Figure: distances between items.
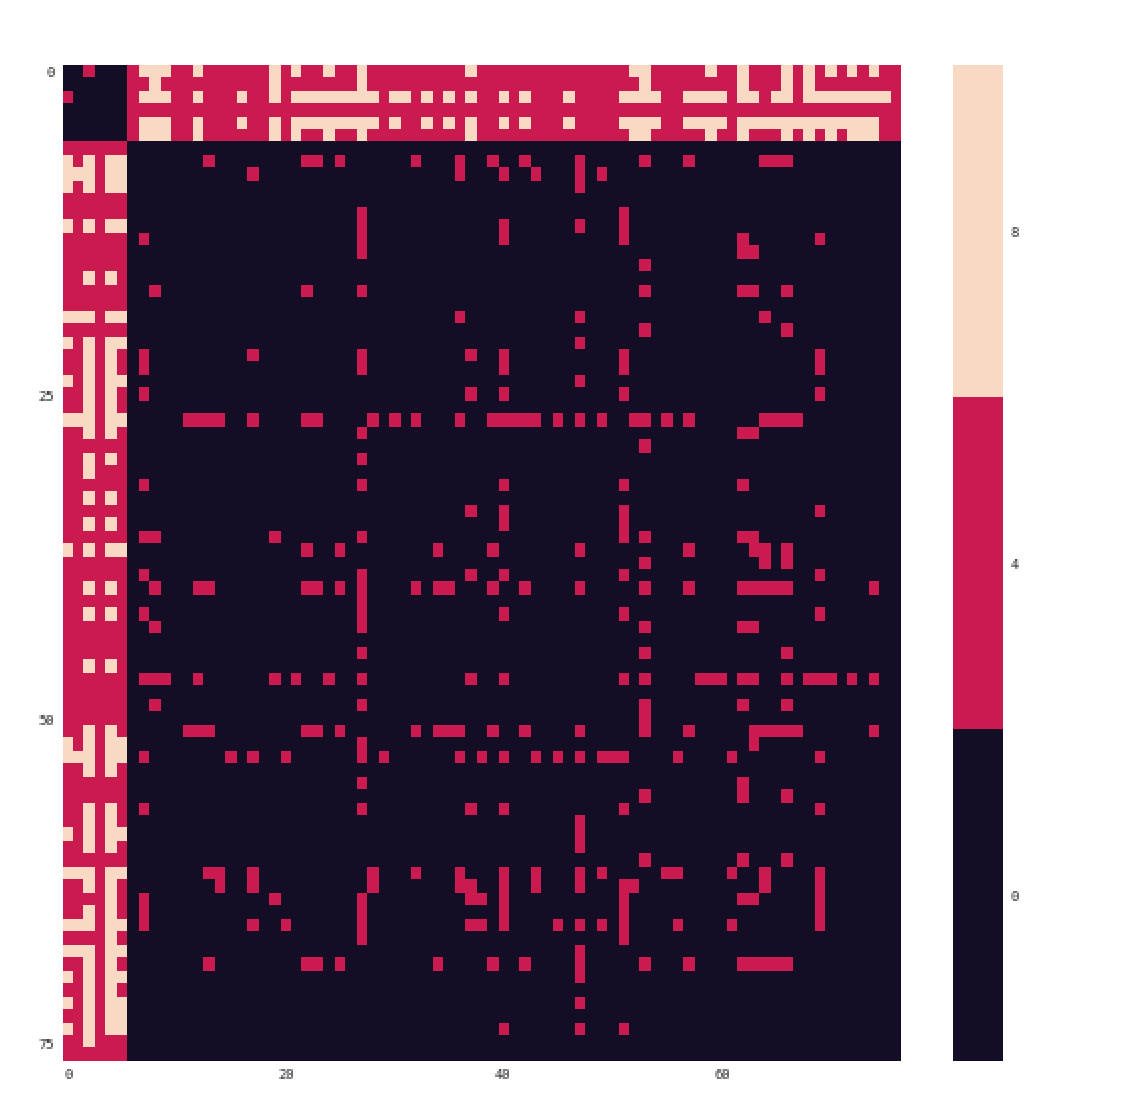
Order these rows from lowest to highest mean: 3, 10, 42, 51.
10, 42, 51, 3
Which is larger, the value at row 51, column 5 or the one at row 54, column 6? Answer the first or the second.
the first
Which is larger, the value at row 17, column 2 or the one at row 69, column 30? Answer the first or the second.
the first
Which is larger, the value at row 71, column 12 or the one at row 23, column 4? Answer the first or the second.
the second
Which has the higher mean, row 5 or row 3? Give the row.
5
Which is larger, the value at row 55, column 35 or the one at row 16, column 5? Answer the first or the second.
the second
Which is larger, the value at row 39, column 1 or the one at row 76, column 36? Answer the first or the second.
the first
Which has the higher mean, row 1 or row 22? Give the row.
1
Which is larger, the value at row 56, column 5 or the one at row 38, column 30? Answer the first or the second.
the first
